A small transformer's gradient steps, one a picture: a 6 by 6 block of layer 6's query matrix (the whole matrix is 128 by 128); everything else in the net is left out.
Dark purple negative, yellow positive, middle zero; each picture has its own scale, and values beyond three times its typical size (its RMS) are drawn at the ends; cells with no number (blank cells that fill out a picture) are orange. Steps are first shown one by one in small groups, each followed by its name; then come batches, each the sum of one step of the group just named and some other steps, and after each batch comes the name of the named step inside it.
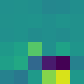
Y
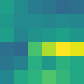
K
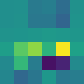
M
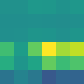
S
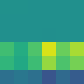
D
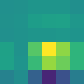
D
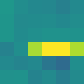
K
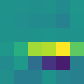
M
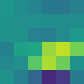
K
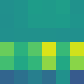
D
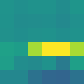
S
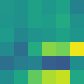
K
